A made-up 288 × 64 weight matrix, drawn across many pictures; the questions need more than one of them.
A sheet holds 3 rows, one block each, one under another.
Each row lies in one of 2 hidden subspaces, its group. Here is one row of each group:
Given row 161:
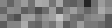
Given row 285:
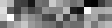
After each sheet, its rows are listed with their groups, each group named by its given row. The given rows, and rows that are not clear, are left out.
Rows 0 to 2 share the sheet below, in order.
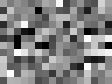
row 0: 161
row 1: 285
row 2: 285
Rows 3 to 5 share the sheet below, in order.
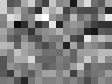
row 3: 285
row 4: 285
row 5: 285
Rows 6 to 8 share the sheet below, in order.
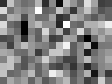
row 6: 161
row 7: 161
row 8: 161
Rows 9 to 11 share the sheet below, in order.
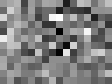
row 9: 161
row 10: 161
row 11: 285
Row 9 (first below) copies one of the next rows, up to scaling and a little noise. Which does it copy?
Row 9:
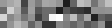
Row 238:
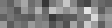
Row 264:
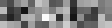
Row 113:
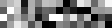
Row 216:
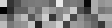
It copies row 113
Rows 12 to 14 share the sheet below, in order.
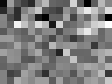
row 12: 285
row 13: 161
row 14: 285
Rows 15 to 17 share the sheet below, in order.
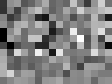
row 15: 285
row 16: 285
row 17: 285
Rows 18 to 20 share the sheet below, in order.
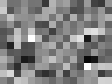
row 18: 285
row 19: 285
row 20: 285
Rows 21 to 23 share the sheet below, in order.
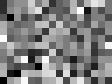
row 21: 285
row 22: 285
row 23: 161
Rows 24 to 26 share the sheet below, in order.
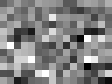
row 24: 161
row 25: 285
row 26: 285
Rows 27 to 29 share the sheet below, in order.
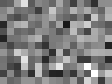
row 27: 161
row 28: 285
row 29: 161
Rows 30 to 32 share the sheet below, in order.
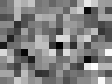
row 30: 285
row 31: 161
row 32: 285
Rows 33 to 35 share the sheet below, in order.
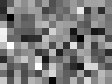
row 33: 285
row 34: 285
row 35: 161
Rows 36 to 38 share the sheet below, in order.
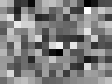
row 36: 285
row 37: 161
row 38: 285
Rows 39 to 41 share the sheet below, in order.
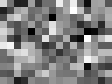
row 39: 161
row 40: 285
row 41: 285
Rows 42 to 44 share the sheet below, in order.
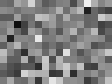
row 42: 285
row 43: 161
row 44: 161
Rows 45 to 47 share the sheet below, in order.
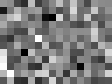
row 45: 161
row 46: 161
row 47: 285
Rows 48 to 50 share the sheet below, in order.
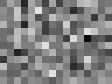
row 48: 161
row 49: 285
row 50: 161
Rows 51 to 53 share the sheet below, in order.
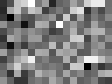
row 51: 285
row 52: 285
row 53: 285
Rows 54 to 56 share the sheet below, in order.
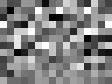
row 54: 161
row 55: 285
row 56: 285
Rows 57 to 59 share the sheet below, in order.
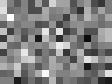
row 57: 285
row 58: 161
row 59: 285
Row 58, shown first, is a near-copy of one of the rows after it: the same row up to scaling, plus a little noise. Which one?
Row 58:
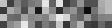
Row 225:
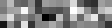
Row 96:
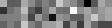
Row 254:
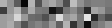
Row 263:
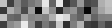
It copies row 263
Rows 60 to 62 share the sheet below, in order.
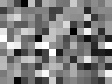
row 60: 161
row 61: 285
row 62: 285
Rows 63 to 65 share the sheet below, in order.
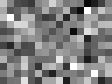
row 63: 285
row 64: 285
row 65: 161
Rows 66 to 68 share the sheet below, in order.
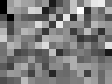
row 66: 285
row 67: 285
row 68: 161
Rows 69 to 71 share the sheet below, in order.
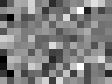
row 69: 285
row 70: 161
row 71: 285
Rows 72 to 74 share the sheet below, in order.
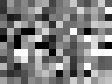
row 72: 285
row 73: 285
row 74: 161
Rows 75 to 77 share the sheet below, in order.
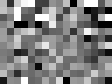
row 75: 285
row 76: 285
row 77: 161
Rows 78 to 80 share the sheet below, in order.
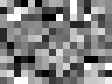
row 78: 161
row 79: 285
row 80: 285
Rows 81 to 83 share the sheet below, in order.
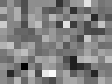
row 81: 161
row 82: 285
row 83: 161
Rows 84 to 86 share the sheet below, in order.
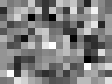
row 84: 161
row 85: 161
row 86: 285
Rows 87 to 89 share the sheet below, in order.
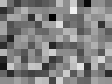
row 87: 161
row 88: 161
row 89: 285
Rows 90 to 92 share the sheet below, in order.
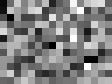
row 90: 285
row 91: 161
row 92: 285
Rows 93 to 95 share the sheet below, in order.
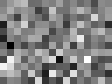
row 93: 161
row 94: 285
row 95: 161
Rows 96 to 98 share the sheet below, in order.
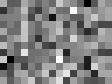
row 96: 161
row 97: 161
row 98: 161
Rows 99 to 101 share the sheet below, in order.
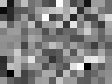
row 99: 161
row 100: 161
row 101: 285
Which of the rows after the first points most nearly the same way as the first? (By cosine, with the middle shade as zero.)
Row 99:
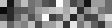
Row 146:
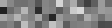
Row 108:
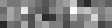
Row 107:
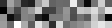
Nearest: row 146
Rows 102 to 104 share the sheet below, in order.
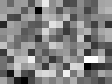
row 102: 161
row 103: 161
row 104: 285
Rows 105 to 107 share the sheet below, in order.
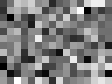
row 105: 285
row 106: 161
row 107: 285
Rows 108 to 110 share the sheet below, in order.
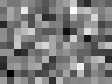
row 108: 161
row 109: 285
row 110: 285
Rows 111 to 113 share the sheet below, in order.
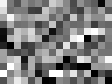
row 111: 285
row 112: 285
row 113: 161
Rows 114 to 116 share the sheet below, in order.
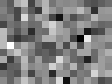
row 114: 161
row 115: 285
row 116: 161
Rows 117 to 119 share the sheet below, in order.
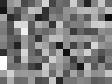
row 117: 285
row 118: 161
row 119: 285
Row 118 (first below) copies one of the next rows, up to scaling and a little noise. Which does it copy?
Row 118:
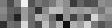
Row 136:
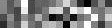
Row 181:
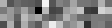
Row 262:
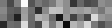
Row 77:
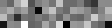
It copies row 262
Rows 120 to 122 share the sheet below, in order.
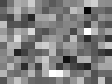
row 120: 285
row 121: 285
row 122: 161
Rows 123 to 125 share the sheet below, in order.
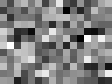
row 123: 161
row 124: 285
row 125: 285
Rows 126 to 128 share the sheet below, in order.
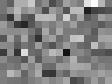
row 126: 285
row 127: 161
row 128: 161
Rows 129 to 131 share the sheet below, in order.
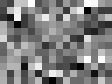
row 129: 285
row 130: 285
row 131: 161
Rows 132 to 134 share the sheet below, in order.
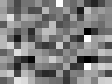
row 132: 285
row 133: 285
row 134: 285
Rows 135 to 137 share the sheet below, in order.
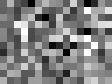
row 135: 285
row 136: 161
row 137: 161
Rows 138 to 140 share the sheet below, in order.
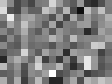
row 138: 285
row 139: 161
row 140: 161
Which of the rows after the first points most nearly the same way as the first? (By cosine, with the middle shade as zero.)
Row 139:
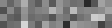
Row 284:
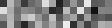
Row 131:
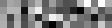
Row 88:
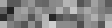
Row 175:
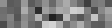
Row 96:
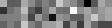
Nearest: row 96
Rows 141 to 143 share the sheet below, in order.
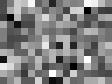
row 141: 285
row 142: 161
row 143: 161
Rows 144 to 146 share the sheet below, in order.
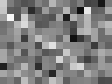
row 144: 285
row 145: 161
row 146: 161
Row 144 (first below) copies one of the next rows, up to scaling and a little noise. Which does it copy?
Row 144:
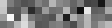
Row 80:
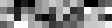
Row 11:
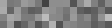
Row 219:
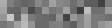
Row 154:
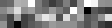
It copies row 219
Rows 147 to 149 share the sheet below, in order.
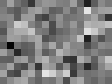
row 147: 285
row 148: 285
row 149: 161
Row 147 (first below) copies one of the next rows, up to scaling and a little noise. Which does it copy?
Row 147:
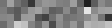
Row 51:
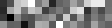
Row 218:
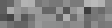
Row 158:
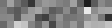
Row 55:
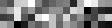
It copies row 158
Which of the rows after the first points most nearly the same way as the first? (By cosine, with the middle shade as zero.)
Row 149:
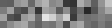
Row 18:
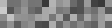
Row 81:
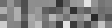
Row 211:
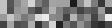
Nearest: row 211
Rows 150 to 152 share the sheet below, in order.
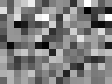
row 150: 285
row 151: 285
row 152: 285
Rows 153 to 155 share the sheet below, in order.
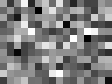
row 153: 161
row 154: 285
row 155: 161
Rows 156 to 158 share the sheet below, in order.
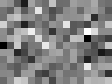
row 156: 161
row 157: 285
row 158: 285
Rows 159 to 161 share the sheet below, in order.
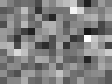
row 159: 161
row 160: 285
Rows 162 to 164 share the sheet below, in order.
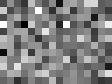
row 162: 161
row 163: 161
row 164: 285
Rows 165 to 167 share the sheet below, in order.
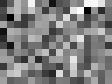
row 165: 285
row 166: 285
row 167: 161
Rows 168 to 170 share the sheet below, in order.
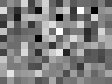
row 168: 161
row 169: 161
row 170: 285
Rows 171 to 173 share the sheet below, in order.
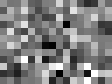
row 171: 161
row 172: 161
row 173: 161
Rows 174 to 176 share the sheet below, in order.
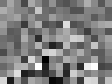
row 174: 161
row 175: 161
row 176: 161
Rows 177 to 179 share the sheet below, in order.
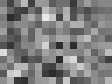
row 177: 161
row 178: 161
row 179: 161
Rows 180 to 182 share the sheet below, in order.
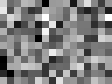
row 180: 285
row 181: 161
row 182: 285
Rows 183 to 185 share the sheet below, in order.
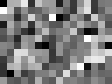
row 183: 161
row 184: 285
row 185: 285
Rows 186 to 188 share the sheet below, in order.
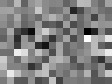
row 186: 161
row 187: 285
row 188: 285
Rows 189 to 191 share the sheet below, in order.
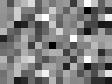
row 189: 285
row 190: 161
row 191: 285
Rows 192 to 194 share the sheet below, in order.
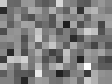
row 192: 161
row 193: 161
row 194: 161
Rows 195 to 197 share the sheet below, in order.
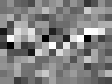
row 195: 285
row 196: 285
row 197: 285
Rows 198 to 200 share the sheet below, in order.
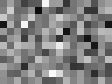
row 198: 161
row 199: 161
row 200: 161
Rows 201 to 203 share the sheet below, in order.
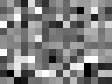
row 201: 161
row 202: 161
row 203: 285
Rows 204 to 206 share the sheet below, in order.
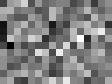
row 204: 161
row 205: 285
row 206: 161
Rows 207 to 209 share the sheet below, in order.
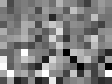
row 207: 161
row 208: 161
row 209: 285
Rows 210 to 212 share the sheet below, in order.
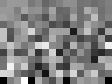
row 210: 161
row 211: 285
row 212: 161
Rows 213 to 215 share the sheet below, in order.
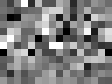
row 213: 161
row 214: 161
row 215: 285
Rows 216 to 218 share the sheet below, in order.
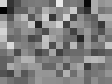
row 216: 161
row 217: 285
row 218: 285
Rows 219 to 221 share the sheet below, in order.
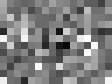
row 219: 285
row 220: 161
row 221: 161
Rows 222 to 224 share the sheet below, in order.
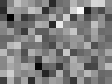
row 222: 285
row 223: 161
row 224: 161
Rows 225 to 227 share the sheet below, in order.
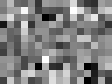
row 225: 161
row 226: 161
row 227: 161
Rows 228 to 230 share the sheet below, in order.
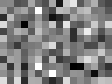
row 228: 161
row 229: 161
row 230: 161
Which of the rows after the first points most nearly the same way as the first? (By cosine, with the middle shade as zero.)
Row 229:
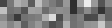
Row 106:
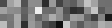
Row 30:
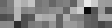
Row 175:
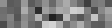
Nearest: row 106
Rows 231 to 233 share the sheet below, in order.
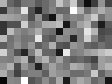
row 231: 161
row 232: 161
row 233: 161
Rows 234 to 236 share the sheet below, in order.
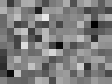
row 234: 285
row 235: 161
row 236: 285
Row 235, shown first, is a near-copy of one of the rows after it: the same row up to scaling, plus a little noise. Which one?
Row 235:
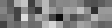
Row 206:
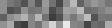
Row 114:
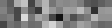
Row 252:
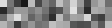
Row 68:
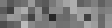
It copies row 114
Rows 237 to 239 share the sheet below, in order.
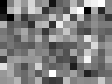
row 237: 285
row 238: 161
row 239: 161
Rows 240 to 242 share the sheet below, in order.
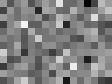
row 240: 161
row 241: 161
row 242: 161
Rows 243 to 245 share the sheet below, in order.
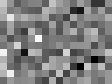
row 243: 285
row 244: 161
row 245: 285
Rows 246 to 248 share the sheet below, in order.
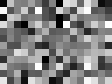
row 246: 161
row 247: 285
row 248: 161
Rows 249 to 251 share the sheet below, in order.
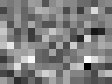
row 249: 161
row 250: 285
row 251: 285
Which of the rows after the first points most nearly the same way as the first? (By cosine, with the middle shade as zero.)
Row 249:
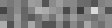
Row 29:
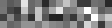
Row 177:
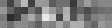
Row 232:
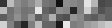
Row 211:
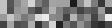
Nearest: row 29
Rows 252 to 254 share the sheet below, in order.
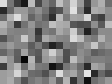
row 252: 161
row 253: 161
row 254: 161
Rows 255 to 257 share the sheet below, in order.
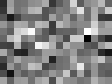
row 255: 285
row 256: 285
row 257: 285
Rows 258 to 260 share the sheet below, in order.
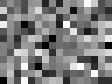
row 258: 161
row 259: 285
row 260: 161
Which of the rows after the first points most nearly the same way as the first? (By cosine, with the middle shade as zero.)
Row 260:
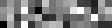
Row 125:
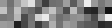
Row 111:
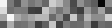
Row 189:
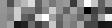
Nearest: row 111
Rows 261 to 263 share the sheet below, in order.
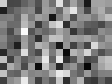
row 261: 161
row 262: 161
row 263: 161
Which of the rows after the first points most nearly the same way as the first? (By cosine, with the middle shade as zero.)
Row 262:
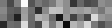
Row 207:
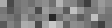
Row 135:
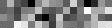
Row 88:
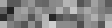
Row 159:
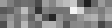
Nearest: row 207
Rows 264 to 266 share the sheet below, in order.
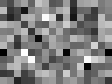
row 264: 161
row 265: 161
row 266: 285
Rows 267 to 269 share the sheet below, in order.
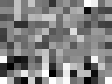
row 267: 285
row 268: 285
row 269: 161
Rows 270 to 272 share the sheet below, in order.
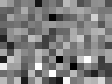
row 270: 161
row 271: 285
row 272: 161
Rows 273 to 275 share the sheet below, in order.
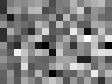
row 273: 285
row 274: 285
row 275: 161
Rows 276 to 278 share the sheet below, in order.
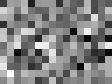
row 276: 161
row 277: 285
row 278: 285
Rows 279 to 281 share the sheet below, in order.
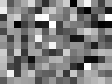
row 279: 285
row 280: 161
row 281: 285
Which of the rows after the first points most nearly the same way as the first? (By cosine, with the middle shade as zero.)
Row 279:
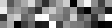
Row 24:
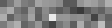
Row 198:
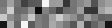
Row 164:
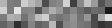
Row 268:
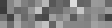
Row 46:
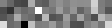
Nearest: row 164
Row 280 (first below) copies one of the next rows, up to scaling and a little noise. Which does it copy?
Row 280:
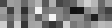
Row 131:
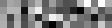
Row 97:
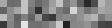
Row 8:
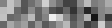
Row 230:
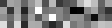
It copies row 230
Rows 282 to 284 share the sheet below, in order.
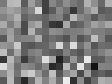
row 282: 161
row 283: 161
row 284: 161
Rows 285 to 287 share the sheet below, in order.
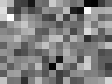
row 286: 285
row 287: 161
